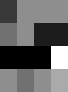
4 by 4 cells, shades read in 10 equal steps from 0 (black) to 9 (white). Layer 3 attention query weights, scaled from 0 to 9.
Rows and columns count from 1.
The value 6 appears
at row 4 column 4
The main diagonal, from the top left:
2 5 0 6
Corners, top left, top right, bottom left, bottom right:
2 5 5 6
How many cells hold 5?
6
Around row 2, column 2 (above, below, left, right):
5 0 4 1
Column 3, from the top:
5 1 0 5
